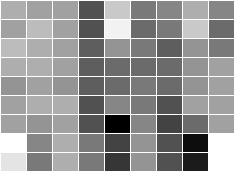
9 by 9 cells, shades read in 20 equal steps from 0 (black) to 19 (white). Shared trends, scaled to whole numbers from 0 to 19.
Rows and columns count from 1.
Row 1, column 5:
15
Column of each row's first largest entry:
5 5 1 1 2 2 1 1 9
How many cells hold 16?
0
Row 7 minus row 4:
-1 -2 0 -1 -8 2 -3 -3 0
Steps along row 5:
up down down up up down up up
